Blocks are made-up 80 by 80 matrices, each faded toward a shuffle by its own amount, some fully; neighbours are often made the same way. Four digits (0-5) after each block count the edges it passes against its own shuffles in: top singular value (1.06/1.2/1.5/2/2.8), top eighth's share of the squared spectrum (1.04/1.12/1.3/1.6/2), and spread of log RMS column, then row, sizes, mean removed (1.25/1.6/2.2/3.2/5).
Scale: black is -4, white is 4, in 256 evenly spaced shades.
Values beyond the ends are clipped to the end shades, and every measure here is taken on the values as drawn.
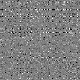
4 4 2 3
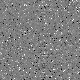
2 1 0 0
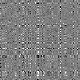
5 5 3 3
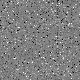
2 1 0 0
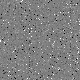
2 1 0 0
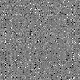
4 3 2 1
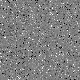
2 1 0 0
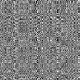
4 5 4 3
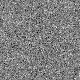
0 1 0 0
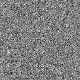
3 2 1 1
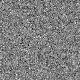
0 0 0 0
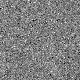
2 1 0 0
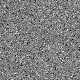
0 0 0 0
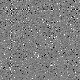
4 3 1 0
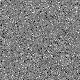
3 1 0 0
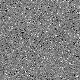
0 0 0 0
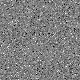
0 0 0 0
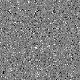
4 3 1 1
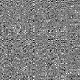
4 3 2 2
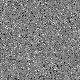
1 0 0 0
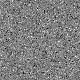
1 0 0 0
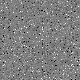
1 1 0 0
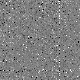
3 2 2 1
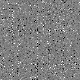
2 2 2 2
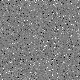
1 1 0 0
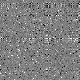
4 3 1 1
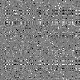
5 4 2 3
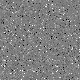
2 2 0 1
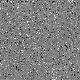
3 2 0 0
